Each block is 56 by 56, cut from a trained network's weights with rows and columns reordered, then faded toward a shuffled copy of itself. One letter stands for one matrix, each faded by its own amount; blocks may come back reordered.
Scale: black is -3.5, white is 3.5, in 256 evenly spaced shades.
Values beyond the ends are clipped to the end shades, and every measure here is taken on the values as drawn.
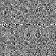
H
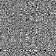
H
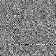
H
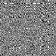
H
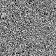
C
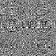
H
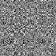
H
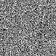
C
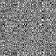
H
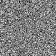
C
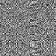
H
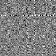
H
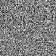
C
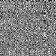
H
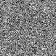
C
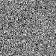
C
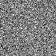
C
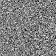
C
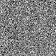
C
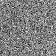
C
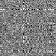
H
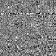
H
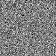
C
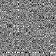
H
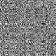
H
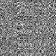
H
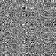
H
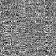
H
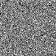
C
